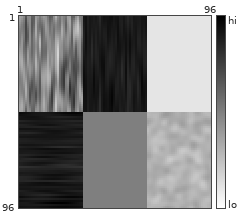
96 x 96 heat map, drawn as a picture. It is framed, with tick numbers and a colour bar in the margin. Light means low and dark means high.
It is made of 2 by 3 panels. Panel 1,1: middling, streaked downward, strong in contrast. Panel 1,2: very high, streaked downward, faint in contrast. Panel 1,3: very low, flat. Panel 2,1: very high, streaked across, faint in contrast. Panel 2,2: middling, flat. Panel 2,3: low, blotchy, faint in contrast.
